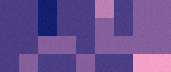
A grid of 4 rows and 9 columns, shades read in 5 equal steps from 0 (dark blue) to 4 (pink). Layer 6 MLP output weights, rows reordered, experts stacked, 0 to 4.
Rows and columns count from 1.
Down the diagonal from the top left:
1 1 2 1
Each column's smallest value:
1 1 0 1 1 1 1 2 2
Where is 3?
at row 1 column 6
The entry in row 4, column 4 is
1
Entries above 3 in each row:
0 0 0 2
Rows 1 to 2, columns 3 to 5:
0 1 1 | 0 1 1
